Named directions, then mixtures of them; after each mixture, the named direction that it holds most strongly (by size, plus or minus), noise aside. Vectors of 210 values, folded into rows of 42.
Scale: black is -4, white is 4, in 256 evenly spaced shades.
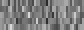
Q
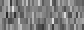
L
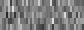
L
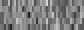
Q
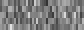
Q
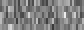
Q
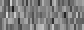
L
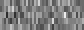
L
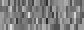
Q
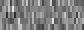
L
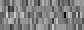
L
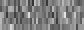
Q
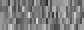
Q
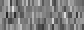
L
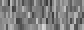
Q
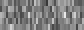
Q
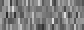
L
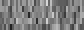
Q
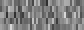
Q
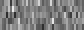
L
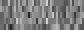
Q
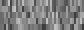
Q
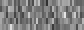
Q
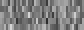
Q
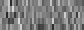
L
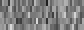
Q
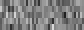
L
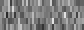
L
